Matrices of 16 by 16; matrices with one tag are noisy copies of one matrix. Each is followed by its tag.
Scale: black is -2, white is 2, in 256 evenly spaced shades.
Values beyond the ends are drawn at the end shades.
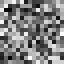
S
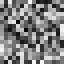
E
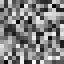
E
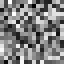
E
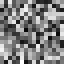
E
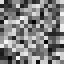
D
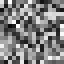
E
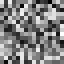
E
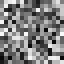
S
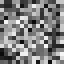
D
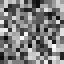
S
